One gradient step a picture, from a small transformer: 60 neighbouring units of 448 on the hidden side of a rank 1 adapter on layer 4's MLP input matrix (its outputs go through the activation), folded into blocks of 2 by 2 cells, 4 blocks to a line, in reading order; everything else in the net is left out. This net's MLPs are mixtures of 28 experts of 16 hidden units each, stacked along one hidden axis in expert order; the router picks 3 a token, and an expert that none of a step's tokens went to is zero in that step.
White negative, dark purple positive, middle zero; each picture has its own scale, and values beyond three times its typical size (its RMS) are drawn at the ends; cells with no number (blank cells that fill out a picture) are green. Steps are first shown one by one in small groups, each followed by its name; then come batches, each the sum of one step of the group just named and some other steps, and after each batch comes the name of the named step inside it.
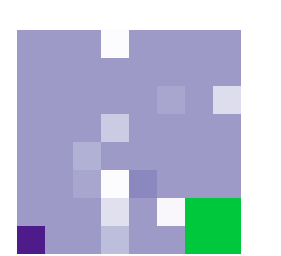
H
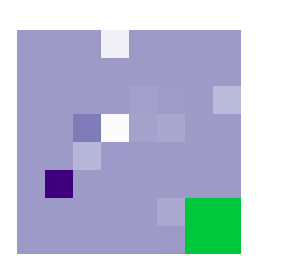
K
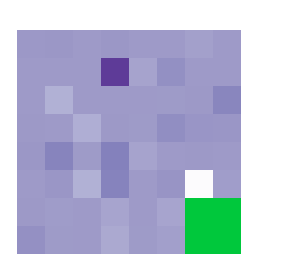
H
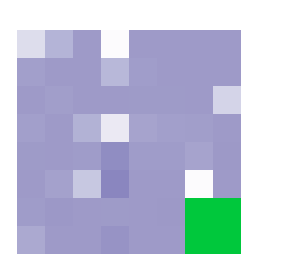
K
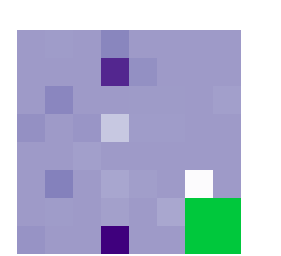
K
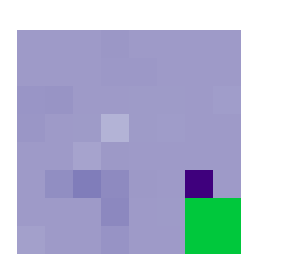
K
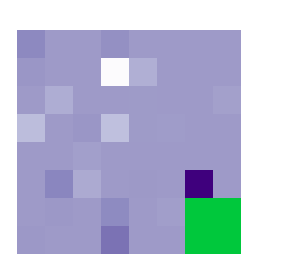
K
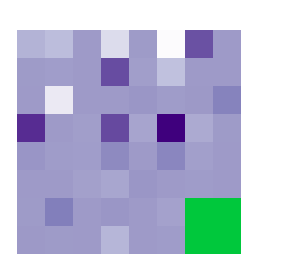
H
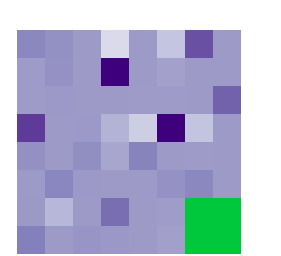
K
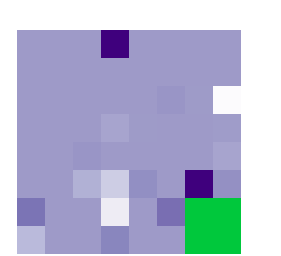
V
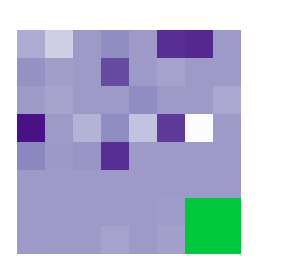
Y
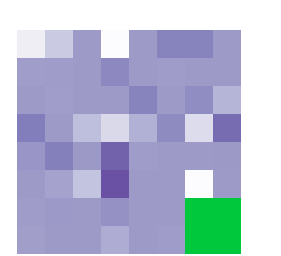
Y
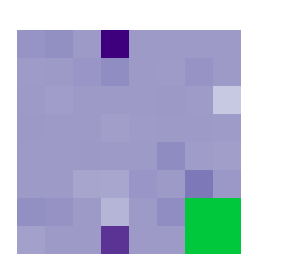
V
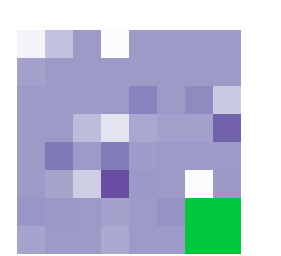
V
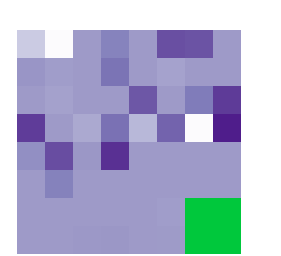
Y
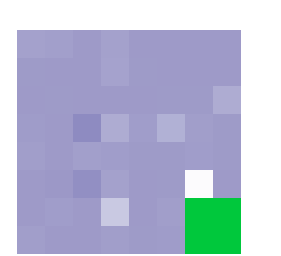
V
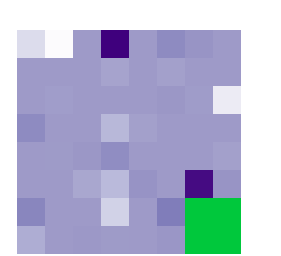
V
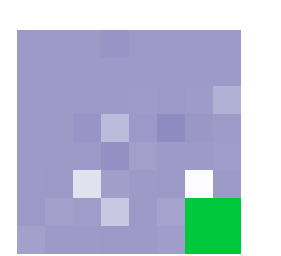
V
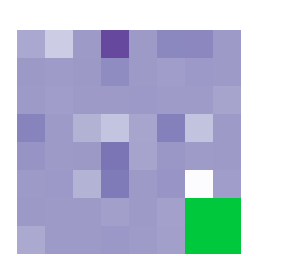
Y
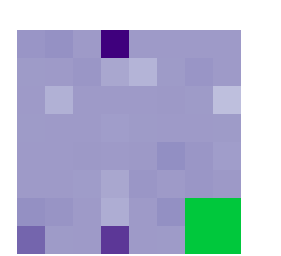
V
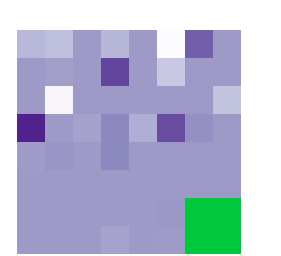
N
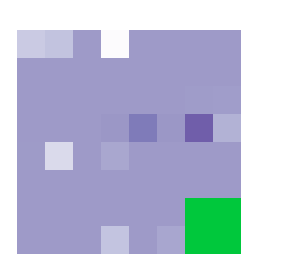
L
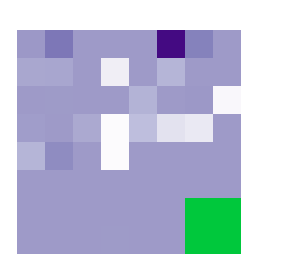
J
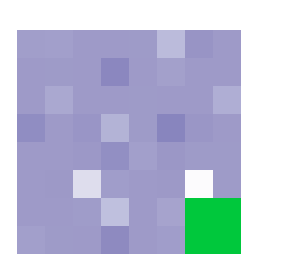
N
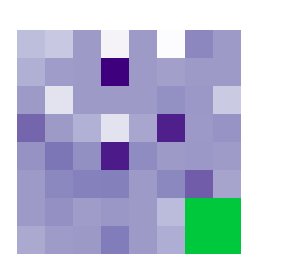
N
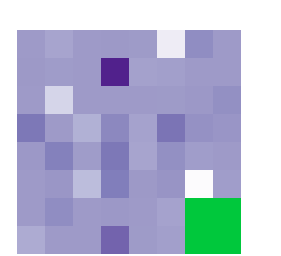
N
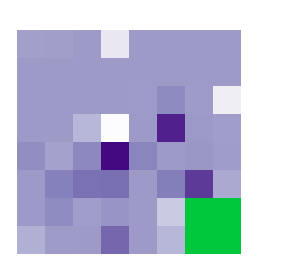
L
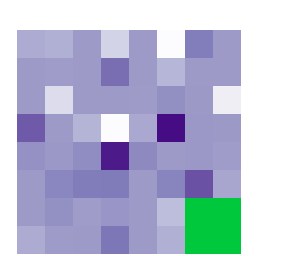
N
